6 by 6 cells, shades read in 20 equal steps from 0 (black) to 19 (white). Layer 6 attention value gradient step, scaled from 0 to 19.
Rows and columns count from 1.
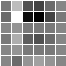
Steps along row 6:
down up up down down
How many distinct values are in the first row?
6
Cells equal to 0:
1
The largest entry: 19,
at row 2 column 2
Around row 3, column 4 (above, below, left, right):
0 6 9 9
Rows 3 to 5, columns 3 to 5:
9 9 9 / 7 6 8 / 9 9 9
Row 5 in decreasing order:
11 10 10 9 9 9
